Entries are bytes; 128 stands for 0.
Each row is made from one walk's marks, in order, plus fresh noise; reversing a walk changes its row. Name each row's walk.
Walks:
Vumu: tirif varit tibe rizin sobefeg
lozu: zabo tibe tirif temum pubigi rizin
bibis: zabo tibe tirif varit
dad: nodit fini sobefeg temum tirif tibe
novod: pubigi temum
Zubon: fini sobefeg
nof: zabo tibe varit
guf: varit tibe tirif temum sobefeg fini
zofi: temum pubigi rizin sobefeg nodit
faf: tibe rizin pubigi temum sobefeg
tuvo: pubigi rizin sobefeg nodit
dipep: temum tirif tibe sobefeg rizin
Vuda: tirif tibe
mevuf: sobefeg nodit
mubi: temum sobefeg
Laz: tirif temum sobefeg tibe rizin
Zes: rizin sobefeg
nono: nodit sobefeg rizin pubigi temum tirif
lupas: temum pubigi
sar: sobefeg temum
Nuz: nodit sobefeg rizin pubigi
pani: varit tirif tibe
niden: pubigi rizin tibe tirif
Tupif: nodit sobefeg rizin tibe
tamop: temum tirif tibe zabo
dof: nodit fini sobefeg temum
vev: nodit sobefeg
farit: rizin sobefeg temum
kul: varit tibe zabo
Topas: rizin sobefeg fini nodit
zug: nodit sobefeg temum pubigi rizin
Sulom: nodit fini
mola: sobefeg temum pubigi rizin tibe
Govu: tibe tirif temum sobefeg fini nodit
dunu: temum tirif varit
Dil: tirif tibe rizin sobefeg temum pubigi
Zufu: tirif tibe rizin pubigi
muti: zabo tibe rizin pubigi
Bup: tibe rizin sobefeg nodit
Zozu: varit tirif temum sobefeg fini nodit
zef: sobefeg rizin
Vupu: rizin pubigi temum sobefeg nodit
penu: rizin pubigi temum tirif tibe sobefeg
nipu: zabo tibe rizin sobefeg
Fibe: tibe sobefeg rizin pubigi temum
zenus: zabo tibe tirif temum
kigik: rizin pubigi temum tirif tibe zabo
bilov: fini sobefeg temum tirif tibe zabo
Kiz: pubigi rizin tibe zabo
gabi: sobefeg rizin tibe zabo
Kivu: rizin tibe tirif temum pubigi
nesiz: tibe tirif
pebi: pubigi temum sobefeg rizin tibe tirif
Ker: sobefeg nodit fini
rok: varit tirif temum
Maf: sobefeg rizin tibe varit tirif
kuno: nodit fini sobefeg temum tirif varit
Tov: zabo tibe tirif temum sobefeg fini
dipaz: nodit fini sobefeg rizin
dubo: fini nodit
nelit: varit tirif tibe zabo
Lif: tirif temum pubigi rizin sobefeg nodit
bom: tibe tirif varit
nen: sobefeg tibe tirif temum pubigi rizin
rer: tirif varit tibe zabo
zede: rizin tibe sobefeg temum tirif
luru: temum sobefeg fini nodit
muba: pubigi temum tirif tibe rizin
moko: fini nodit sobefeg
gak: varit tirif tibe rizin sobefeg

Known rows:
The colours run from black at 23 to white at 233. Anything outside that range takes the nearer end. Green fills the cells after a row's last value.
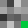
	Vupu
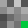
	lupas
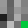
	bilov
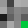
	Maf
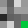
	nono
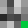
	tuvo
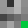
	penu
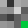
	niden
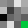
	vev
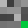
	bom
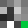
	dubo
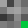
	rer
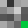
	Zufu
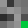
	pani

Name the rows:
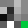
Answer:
moko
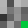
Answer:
Fibe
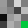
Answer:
mubi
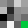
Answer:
Ker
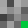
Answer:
faf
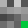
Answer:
novod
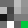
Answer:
dipaz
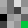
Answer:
sar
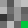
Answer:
Bup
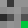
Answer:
Vumu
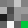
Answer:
dof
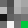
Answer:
Topas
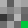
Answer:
Govu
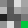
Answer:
Nuz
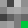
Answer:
Lif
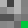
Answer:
muba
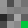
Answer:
guf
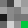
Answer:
farit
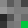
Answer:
kul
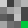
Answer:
Vuda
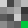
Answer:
nesiz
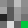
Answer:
dad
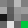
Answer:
kuno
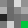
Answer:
zug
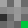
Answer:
Tov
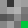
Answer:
Kivu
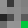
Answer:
gak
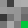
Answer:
zede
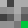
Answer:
Dil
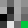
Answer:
Zubon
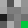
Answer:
mola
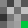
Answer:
dunu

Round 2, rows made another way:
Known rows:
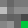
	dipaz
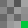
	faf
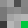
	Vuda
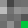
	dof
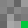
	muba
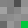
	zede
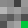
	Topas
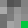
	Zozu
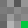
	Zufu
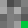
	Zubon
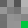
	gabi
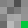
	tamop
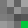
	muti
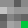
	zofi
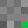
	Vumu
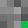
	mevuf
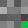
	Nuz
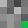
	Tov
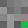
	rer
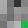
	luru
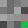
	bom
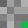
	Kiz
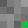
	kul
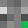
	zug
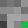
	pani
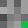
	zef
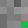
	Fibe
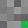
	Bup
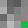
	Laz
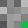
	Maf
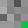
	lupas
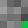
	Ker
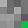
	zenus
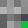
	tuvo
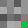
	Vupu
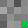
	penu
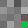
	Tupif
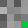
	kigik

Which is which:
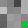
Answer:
mola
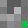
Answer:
guf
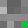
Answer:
dunu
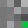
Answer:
nipu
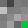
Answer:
rok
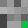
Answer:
Zes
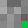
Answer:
lozu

